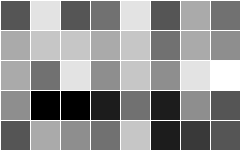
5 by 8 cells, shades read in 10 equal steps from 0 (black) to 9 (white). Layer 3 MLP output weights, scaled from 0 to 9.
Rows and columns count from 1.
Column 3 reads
3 7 8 0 5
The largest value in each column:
6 8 8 6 8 5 8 9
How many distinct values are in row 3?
6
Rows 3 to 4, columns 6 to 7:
5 8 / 1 5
